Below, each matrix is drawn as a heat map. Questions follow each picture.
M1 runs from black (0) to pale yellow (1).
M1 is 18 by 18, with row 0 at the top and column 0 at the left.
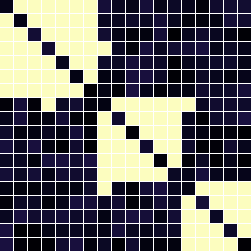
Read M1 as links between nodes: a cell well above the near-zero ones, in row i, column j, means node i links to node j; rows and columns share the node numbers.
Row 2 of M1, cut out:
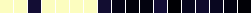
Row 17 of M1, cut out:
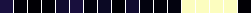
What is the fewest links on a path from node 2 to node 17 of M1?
4
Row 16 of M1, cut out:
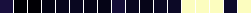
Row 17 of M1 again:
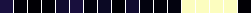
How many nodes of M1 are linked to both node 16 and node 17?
3
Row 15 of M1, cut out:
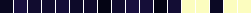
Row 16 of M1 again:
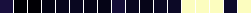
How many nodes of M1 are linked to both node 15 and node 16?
3
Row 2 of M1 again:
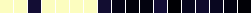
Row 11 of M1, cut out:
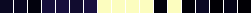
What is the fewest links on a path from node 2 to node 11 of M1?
3
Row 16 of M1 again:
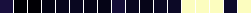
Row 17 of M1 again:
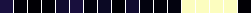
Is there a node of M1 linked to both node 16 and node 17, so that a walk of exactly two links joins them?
yes
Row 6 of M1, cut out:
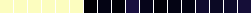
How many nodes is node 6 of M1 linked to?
6
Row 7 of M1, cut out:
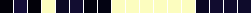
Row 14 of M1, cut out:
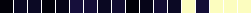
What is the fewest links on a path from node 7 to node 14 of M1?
2
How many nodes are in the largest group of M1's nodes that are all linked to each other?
7
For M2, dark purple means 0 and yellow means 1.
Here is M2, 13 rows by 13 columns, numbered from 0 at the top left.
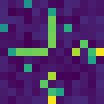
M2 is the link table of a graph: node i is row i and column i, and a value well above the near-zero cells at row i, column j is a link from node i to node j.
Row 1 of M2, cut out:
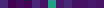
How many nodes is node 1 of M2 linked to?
1
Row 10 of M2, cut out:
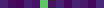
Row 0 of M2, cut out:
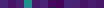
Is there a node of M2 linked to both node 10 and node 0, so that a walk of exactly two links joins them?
no
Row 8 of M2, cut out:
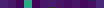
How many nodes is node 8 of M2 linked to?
1
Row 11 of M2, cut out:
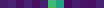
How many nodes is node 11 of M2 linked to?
2
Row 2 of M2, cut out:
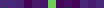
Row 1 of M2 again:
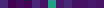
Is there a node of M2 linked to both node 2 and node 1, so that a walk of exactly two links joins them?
yes
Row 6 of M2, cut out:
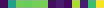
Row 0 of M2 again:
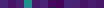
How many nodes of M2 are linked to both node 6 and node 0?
1
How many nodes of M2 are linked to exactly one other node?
9
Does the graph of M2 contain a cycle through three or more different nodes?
no
